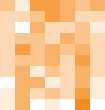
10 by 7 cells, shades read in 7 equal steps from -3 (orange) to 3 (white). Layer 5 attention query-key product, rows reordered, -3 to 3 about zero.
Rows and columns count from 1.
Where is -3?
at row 10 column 6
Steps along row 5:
down up down up down up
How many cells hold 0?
13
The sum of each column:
13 0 2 0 5 -9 13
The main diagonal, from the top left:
0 1 -1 1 0 -2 1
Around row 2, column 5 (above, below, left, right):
-1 1 -2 1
